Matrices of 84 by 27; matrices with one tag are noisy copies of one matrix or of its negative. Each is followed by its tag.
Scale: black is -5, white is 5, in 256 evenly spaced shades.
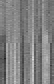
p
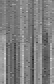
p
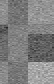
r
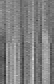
p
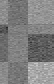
r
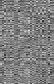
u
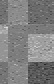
r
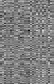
u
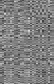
u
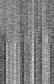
p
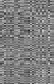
u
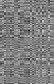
u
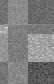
r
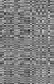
u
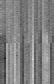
p
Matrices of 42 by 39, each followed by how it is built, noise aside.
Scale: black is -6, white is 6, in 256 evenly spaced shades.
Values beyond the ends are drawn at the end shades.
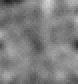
smooth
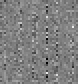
uneven columns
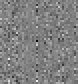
uneven columns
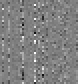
uneven columns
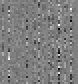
uneven columns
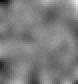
smooth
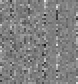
uneven columns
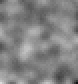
smooth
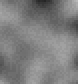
smooth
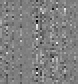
uneven columns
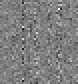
uneven columns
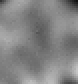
smooth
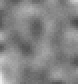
smooth
